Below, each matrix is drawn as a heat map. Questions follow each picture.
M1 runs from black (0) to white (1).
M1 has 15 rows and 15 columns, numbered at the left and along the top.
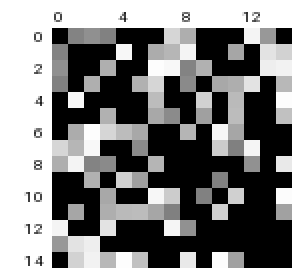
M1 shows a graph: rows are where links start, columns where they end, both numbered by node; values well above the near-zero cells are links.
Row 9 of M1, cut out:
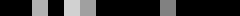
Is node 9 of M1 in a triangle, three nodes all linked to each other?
no
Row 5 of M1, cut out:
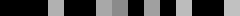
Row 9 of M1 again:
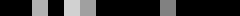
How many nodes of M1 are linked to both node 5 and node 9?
0
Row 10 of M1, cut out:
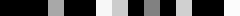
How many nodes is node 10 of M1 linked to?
6
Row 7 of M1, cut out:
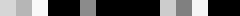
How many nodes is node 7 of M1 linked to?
7
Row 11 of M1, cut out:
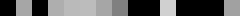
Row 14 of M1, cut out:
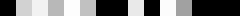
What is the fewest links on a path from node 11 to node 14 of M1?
1
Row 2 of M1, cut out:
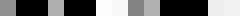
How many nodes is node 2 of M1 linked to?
8
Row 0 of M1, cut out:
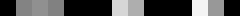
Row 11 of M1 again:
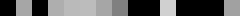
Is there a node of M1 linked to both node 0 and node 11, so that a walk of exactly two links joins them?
yes
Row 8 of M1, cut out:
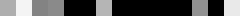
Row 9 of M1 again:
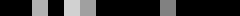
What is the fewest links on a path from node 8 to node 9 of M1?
2
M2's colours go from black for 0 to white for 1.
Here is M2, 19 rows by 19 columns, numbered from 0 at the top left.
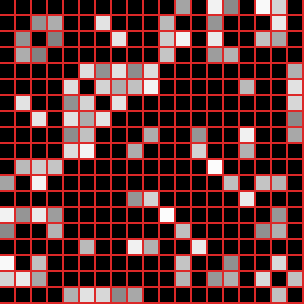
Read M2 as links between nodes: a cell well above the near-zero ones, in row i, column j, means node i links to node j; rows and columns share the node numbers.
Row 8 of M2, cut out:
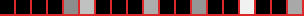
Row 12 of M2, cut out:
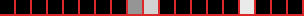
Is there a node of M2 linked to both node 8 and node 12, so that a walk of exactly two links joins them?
yes
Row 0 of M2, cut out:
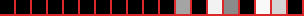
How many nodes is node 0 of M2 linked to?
5
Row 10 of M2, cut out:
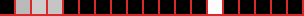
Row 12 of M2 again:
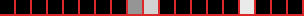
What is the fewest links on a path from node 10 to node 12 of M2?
5
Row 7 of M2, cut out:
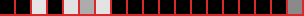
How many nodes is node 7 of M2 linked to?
5
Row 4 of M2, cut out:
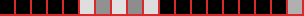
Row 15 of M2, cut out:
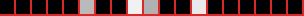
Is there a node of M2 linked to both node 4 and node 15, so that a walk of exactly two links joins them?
yes
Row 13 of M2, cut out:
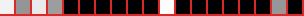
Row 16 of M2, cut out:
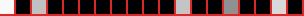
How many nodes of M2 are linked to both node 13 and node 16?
3
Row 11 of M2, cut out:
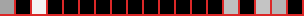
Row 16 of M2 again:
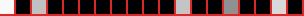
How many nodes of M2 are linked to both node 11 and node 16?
4
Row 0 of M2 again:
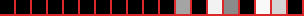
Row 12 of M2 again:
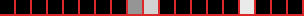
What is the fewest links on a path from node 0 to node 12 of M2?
4
